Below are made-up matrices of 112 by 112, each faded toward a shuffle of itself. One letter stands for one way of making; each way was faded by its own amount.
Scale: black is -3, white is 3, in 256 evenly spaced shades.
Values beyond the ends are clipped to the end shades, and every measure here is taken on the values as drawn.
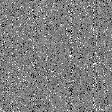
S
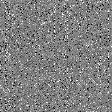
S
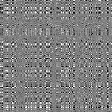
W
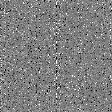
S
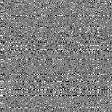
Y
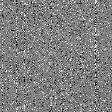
S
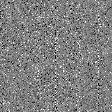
S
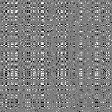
W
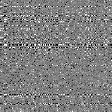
Y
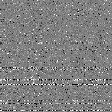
Y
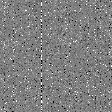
S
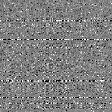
Y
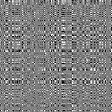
W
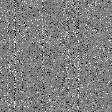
S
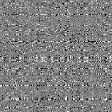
Y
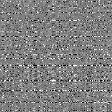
Y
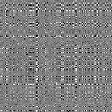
W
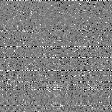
Y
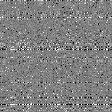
Y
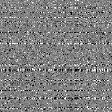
Y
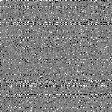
Y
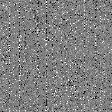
S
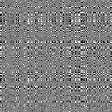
W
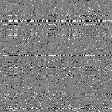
Y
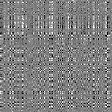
W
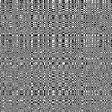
W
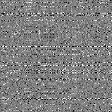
Y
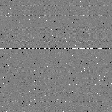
Y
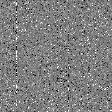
S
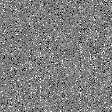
S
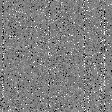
S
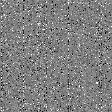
S
